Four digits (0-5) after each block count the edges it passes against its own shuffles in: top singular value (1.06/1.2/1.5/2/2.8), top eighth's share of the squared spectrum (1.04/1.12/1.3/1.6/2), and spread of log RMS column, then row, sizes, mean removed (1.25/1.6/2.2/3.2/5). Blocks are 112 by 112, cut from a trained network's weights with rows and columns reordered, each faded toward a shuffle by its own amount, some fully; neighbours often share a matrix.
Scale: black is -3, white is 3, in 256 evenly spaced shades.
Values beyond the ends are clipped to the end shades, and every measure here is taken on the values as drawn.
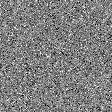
0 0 0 0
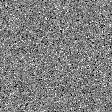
0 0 0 0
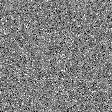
0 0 0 0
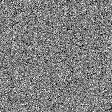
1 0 0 0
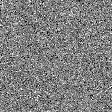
1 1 0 0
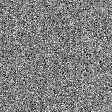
0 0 0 0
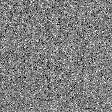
0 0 0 0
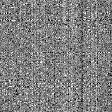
3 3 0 3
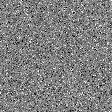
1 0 0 0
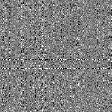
4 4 4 2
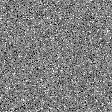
2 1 0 0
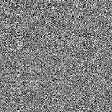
3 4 2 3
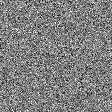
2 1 0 0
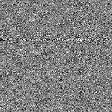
3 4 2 2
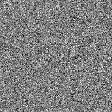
3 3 1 1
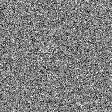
2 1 0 0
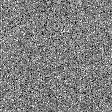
1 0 0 0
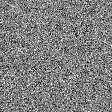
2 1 0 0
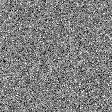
1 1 0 0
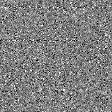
2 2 2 1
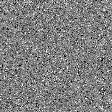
1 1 1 0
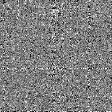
3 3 3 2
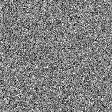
2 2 0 0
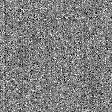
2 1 0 1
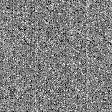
2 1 0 1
